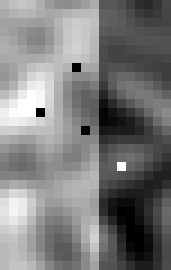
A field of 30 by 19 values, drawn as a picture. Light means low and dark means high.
Calmest part: top right. Ninth with the highest average: bottom right. Lone odd cells: 4, 3 higher and 1 lower than their neighbours. Seam: vertical, 60% of the way across, the right part higher. Average level on the scale: 50%.
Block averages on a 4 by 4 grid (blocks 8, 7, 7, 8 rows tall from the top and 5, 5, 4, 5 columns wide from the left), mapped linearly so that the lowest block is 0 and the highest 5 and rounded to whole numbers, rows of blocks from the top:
1134
0243
2234
1245
